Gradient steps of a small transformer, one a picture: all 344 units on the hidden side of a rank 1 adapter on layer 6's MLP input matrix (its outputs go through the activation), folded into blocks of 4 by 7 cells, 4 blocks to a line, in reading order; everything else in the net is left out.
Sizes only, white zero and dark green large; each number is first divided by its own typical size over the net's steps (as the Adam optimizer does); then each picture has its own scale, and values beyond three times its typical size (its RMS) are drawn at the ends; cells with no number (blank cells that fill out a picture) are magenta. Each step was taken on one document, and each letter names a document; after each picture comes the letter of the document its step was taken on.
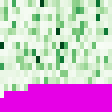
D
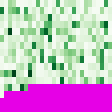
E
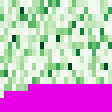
E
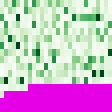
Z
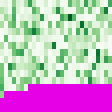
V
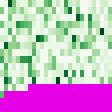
E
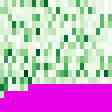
V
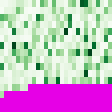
D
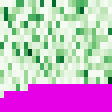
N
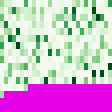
Z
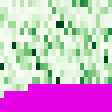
D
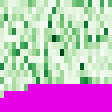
N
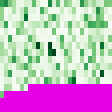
Z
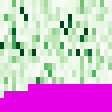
D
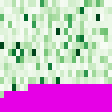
D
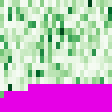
E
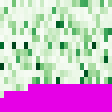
D
